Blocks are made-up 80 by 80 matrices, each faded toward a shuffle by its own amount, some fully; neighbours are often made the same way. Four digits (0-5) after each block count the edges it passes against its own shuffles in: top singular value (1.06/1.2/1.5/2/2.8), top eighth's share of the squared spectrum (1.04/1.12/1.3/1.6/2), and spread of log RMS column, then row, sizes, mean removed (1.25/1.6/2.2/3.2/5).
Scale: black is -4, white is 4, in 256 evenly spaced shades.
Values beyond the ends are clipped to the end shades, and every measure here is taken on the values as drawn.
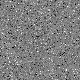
0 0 0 0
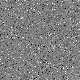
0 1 0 0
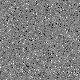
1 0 0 0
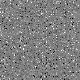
3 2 1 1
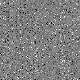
3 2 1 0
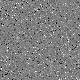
0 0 0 0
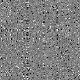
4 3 2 1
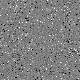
2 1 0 0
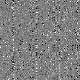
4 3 2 1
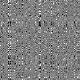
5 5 3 2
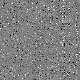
3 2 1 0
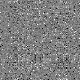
4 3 2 2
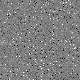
2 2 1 0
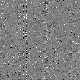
3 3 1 0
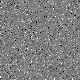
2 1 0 0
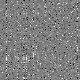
4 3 2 0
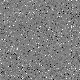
1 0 0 0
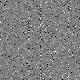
3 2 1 0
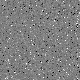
1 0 0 0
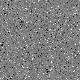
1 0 0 0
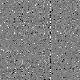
4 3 2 1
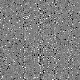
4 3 2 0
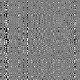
5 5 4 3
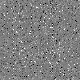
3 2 1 0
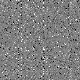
3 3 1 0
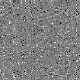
4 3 2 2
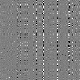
5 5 3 2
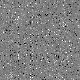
3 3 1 1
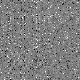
3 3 2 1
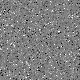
0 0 0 0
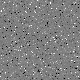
0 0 0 0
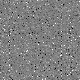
3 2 1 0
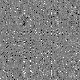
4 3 2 1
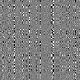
5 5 4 2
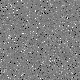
0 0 0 0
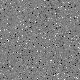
0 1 0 0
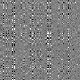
5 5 4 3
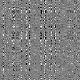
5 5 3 2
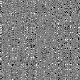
4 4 3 2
